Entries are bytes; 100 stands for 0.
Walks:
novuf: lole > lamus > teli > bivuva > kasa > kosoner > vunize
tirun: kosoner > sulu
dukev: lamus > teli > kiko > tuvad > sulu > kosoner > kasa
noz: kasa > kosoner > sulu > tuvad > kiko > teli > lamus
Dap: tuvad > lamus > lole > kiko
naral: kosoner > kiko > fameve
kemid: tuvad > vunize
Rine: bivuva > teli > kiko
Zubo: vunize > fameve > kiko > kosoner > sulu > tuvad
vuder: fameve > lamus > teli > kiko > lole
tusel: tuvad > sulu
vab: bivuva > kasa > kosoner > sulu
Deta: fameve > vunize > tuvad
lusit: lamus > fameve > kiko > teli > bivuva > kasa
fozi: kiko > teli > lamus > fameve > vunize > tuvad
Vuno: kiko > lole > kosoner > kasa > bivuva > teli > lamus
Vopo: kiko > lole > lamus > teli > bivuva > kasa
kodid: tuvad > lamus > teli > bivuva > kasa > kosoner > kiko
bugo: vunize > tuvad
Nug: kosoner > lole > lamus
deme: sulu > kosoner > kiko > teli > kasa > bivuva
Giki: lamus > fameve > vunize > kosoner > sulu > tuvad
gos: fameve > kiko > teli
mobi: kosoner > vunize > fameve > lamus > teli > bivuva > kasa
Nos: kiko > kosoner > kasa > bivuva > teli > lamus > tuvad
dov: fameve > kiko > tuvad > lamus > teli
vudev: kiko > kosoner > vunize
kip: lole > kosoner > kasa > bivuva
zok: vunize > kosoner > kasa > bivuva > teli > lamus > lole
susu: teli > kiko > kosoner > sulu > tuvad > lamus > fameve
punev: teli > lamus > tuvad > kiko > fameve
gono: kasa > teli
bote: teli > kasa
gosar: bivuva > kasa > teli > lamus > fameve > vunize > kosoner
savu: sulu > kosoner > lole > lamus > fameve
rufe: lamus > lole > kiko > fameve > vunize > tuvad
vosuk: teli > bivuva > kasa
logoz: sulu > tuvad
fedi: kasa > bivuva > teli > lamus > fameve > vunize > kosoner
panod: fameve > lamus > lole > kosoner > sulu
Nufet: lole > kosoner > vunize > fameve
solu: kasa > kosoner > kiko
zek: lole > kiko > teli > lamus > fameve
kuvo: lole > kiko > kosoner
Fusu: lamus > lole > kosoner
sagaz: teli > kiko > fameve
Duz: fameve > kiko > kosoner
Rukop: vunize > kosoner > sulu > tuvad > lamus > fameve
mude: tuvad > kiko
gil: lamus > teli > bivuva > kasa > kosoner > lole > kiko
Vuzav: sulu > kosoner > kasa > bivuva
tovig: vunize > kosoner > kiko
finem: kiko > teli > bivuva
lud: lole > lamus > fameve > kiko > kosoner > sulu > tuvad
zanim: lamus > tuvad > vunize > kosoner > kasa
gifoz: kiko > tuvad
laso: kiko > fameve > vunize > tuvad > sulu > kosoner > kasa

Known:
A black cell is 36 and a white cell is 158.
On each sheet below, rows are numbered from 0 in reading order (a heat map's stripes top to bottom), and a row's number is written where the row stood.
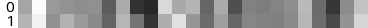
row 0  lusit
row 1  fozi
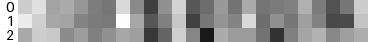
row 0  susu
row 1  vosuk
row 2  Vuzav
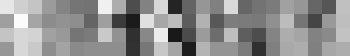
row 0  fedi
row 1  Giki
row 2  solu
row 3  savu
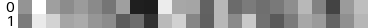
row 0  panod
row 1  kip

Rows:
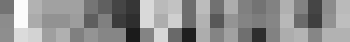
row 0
lud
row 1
rufe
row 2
tirun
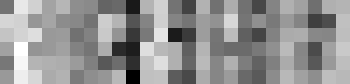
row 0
Nug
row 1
Rine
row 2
noz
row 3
dov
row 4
kuvo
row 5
zok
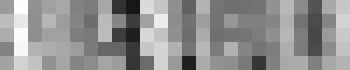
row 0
Duz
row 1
finem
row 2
gos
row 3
zek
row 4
deme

